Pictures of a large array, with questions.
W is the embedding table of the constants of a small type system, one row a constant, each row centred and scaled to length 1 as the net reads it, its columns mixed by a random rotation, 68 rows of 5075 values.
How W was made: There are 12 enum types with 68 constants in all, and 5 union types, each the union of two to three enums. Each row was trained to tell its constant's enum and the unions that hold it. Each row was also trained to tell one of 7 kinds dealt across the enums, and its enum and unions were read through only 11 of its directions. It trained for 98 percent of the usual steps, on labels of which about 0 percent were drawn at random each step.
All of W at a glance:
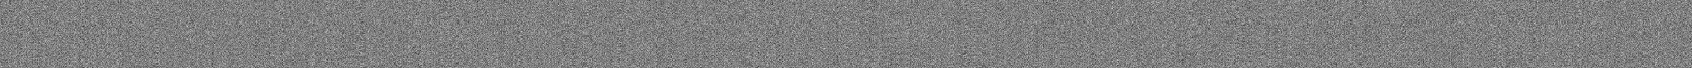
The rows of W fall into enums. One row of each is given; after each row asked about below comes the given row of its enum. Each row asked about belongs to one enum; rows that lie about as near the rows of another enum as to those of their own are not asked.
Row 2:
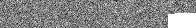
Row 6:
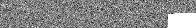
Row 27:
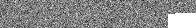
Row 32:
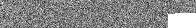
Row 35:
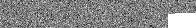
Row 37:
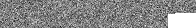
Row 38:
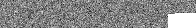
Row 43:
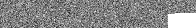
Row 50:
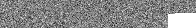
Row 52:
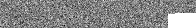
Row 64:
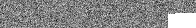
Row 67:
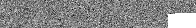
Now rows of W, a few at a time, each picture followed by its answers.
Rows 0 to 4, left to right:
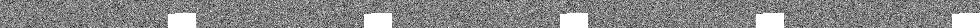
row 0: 32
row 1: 6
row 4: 27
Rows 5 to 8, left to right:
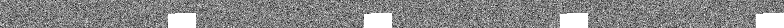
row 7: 35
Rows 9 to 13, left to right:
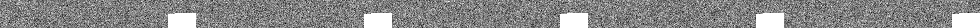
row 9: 52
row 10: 43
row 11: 32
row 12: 50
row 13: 43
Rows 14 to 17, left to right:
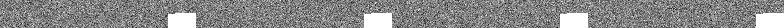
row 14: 37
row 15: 64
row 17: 32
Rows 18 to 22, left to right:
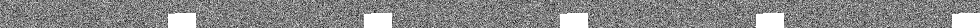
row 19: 64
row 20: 64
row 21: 27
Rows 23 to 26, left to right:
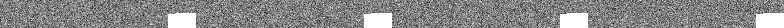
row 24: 43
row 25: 38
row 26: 67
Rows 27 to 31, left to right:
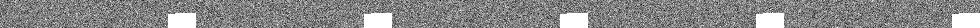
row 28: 52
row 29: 37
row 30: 2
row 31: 38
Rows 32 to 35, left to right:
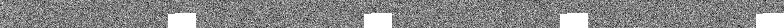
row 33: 37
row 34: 32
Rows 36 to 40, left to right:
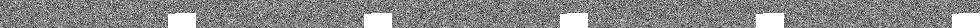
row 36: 27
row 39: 67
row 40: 35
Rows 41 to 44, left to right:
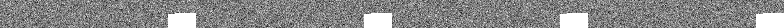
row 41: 38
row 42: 37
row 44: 6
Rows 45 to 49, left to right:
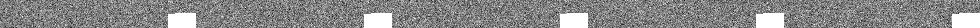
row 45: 2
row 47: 52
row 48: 64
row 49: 37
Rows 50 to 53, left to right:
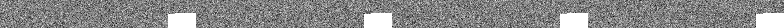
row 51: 2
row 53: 52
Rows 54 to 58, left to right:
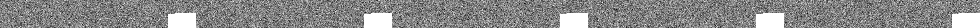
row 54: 50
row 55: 27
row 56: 35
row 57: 37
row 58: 52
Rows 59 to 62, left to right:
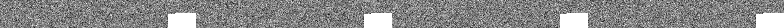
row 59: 27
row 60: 43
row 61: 6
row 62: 27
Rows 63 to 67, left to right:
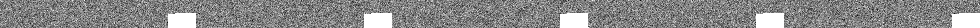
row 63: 64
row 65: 50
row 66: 52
